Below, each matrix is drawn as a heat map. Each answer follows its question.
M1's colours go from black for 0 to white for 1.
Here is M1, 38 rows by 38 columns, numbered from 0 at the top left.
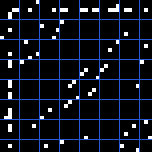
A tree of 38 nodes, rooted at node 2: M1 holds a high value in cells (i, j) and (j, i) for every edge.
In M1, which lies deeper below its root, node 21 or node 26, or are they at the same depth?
node 26
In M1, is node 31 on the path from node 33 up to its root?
yes
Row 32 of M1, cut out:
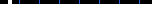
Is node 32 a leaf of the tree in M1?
yes
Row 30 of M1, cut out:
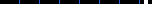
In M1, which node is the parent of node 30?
36
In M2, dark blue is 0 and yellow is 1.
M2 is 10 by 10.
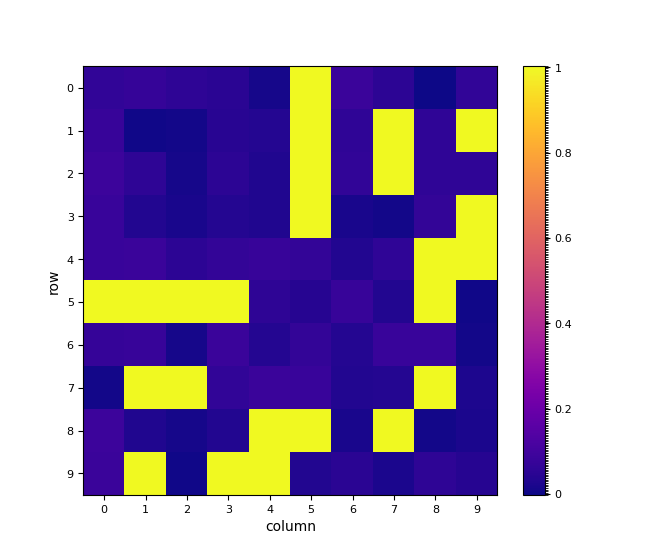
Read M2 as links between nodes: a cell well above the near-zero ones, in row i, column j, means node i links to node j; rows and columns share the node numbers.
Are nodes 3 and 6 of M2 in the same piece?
no
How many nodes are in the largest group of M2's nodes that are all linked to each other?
2
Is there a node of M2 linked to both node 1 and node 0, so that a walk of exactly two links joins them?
yes
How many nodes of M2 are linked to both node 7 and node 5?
3
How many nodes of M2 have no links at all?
1
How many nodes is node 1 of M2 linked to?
3
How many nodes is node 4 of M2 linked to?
2
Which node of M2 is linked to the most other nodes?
node 5
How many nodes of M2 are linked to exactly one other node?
1
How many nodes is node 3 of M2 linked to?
2
